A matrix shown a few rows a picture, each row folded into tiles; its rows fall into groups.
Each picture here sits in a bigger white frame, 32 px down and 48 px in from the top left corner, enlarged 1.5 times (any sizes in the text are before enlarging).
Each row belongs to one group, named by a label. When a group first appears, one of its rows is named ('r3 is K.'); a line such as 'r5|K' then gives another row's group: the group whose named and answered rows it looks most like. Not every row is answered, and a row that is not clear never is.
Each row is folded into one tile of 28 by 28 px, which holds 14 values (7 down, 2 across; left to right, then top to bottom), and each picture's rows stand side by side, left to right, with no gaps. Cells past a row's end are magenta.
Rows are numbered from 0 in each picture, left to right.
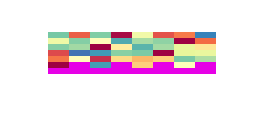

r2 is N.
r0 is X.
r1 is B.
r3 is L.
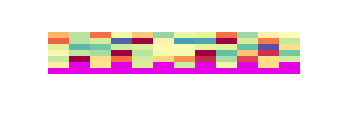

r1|N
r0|L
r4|L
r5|X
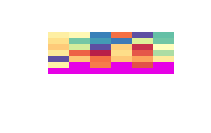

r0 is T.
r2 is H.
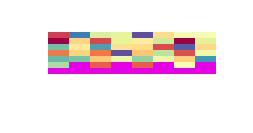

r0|L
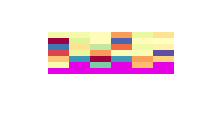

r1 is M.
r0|X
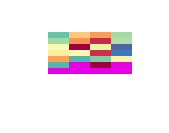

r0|M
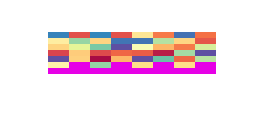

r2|T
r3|B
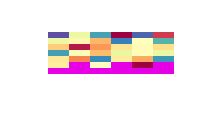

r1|T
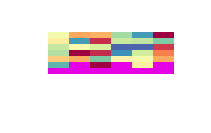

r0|N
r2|N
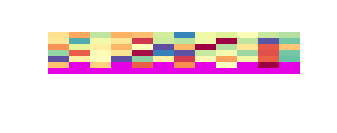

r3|B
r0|T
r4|X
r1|M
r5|H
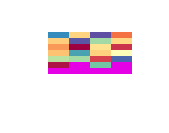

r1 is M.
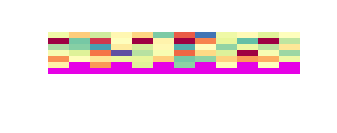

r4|N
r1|X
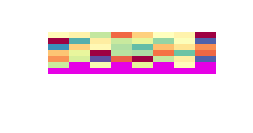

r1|T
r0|X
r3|M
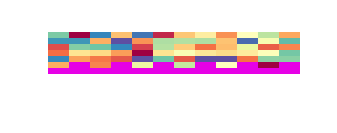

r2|T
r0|T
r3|M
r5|H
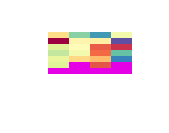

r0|L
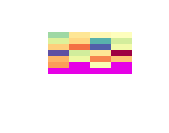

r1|N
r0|B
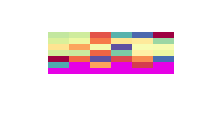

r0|B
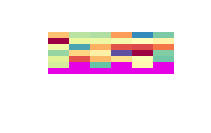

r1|B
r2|H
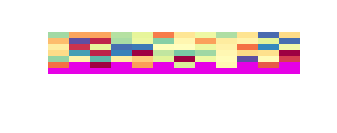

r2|X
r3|B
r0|H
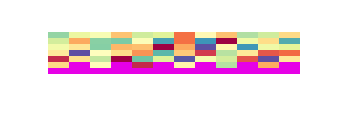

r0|B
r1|N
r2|H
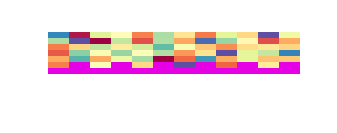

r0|H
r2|L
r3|M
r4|B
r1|X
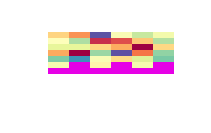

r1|B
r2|H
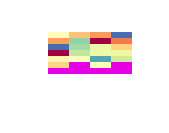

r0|X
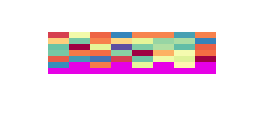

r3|N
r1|L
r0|M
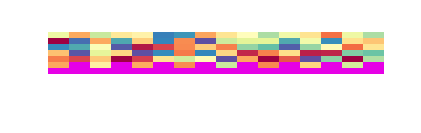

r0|X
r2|B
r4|T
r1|N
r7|B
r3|H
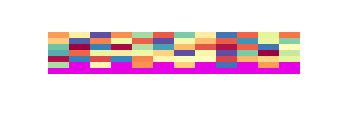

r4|B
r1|M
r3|B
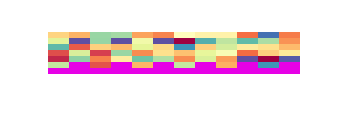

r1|H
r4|M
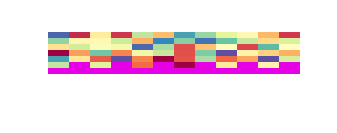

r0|T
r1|M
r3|H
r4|B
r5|T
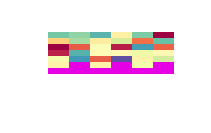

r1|M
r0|H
